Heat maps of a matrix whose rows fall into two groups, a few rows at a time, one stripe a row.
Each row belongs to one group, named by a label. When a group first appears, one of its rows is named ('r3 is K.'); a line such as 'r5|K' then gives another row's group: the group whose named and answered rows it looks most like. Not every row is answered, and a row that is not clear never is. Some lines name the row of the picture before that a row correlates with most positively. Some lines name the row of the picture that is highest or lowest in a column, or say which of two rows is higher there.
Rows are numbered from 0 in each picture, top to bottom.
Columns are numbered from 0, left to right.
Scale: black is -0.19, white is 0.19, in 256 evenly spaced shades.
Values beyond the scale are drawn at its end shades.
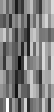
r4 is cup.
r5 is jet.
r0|jet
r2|jet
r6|jet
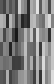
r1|jet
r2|cup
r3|cup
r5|cup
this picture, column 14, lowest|1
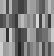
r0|jet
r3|jet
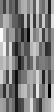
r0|cup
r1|cup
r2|jet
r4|jet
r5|jet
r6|cup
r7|jet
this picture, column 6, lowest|4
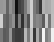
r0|jet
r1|jet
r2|cup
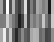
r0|cup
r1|cup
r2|jet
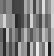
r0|cup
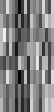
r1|jet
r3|jet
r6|jet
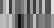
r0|cup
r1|jet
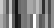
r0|jet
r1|jet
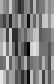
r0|jet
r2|jet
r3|jet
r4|cup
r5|jet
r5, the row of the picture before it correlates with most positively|0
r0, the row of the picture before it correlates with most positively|1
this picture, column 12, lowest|0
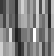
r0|cup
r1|cup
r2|jet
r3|jet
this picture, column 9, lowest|3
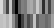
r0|jet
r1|jet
